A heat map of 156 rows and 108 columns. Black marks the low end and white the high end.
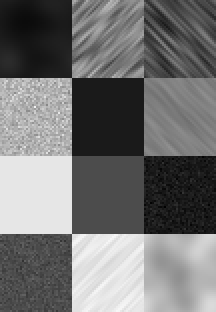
It is made of 4 by 3 panels. Panel 1,1: very low, smooth, faint in contrast. Panel 1,2: middling, slanting up to the right. Panel 1,3: low, slanting down to the right. Panel 2,1: high, fine-grained. Panel 2,2: very low, flat. Panel 2,3: middling, slanting down to the right, faint in contrast. Panel 3,1: very high, flat. Panel 3,2: low, flat. Panel 3,3: very low, fine-grained, faint in contrast. Panel 4,1: low, fine-grained, faint in contrast. Panel 4,2: very high, slanting up to the right, faint in contrast. Panel 4,3: high, smooth.
